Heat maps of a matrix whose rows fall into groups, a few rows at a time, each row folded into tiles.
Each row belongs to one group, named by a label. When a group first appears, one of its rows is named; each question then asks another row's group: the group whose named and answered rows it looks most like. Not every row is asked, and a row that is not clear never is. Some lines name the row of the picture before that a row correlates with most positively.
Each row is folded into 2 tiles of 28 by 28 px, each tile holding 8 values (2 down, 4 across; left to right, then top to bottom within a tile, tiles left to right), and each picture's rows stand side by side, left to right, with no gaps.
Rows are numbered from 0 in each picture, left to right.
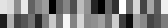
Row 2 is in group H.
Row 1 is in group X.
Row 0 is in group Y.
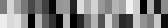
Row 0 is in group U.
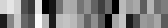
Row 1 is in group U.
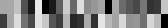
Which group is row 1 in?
Y
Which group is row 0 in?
U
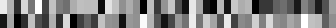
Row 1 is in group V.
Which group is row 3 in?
X
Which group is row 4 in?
H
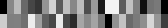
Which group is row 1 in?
H
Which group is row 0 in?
H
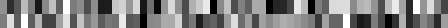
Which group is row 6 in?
V
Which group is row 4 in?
U
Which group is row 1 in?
U
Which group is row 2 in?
V
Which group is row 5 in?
H
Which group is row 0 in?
X
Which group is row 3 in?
V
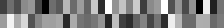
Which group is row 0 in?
X
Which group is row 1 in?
H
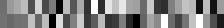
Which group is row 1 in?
H
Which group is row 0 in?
H
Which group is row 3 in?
H
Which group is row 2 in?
Y
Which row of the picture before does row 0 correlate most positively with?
1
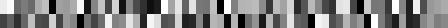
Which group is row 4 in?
V
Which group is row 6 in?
U
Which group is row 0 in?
Y
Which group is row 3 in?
Y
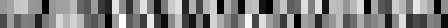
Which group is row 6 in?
H
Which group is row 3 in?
Y
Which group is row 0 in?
V
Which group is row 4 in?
X
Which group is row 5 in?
V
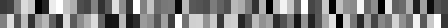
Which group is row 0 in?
X
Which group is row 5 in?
Y
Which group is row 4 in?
H
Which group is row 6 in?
V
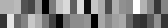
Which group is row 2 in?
V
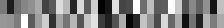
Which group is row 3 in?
V
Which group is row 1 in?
U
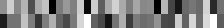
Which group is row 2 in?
V
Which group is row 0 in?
Y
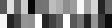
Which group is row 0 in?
H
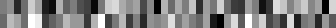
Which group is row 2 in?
V
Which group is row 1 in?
X
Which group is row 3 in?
H
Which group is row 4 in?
X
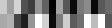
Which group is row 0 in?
U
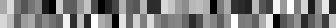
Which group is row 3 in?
V
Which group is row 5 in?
Y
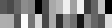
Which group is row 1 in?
Y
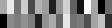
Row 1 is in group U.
